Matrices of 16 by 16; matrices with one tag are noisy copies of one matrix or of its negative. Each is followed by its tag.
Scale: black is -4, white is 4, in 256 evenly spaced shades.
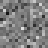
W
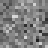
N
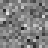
W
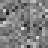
W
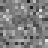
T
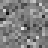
W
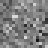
N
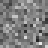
N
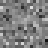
T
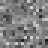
T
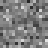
T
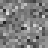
W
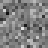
W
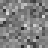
W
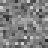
T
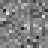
W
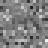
T
